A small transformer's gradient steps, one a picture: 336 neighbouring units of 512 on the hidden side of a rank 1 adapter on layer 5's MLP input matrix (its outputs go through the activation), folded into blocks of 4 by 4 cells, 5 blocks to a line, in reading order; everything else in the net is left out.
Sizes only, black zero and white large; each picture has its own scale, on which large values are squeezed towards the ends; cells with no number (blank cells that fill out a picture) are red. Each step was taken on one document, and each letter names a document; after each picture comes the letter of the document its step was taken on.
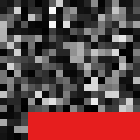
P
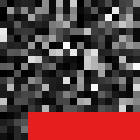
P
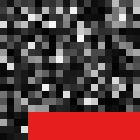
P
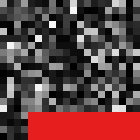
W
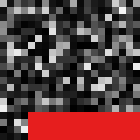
P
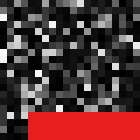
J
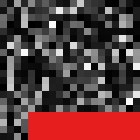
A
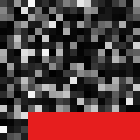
J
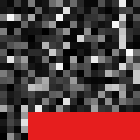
W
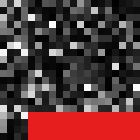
J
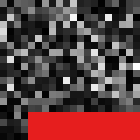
P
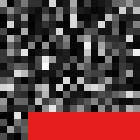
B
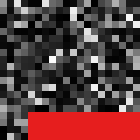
A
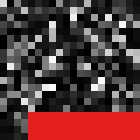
A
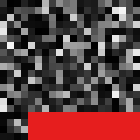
P
